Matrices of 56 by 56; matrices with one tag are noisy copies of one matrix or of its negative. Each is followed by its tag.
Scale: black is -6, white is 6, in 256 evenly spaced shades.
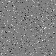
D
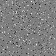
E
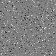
D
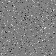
D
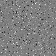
E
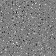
E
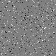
D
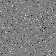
D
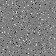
E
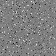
E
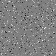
D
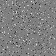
E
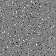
E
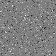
D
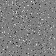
E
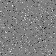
D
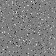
E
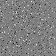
E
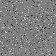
D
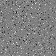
E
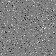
D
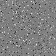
E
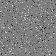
D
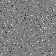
D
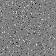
E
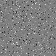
E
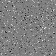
D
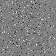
E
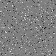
D
